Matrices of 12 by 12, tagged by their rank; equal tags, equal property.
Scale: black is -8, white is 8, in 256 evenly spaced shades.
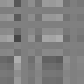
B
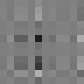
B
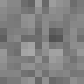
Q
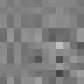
Q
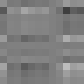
B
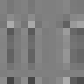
B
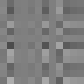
B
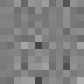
Q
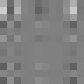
B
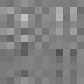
Q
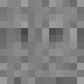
Q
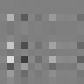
B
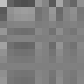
B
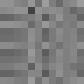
Q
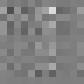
Q
